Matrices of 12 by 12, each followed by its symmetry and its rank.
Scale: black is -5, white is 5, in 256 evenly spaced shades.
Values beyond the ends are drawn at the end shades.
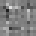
antisymmetric, rank two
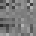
neither, rank two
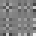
symmetric, rank one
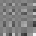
symmetric, rank one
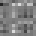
neither, rank two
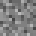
antisymmetric, full rank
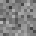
neither, full rank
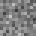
antisymmetric, full rank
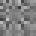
antisymmetric, rank two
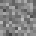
neither, full rank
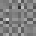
antisymmetric, rank two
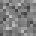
antisymmetric, full rank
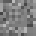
antisymmetric, full rank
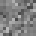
antisymmetric, full rank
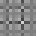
symmetric, rank one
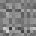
neither, rank two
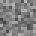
neither, full rank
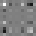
symmetric, rank one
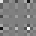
symmetric, rank one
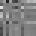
antisymmetric, rank two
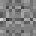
neither, rank two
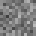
neither, full rank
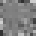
antisymmetric, rank two
